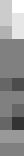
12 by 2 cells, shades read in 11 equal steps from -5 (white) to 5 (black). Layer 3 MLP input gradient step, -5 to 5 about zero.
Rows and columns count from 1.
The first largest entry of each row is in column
1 1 1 1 1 1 2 1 2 2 1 1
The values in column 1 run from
-3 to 1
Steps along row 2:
down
